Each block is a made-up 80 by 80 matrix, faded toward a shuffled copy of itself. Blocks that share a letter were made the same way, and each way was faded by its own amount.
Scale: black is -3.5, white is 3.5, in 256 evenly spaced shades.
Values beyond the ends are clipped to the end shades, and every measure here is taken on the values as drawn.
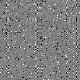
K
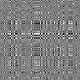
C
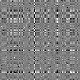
C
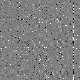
K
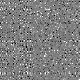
K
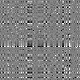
C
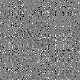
K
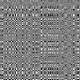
C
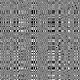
C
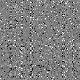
K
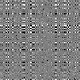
C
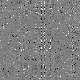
K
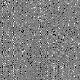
K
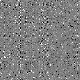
K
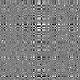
C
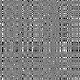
C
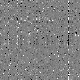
K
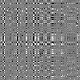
C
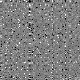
K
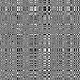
C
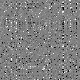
K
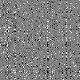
K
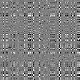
C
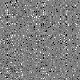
K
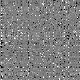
K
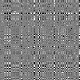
C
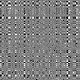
C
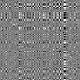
C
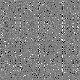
K
